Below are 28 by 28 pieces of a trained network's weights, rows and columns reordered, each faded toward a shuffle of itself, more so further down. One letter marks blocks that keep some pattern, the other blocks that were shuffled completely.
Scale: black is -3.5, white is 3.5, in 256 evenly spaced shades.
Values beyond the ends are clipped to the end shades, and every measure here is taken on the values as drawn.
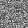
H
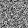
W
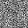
H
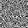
H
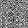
H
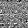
H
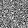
W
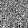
H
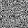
H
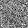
W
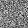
W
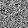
H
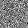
W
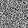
W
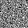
W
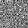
H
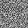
H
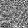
H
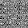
H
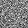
W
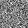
W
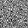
H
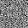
H
